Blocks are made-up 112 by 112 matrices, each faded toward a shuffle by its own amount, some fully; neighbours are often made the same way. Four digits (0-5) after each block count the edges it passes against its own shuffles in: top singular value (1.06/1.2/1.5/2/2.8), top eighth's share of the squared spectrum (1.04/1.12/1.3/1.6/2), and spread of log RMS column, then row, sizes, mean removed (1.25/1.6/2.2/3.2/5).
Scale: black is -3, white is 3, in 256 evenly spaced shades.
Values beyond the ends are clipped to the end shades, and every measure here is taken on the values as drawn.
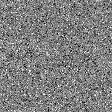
2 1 0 0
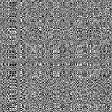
5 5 4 4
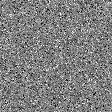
0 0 0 0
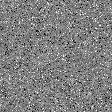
0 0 0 0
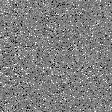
3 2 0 1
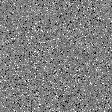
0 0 0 0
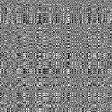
5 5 4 4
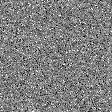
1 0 0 0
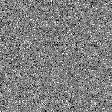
3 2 1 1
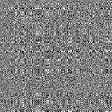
5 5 3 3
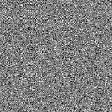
4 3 2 2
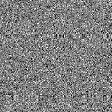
4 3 2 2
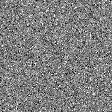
2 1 0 0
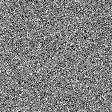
0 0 0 0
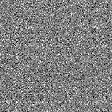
4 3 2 1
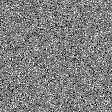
2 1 0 0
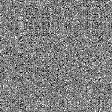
4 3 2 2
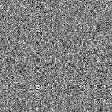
4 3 2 2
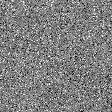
0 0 0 0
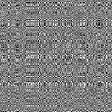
5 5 4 4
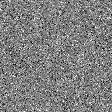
2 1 0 0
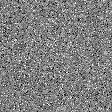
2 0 0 0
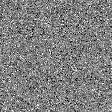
3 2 0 0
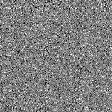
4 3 1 1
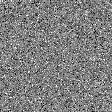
2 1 0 0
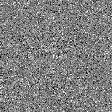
3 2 1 1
